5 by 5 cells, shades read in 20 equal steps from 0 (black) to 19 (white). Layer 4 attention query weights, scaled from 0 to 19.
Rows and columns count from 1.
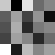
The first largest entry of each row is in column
3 2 2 2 1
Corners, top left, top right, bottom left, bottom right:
15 10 19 12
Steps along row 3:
up down up up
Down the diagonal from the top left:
15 12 3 3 12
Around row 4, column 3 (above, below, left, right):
3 14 12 3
